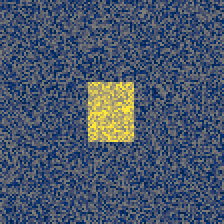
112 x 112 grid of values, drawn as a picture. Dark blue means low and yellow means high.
There is no overall slope. An odd patch, higher than its surroundings, sits in the centre. The ninth with the highest average is the centre. Overall the values sit about 30% of the way up the scale.
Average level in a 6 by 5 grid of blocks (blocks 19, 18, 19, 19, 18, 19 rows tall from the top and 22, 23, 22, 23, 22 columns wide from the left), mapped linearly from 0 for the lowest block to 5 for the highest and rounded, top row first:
0 0 0 0 0
0 0 0 0 0
0 0 5 0 0
0 0 5 0 0
0 0 0 0 0
0 0 0 0 0
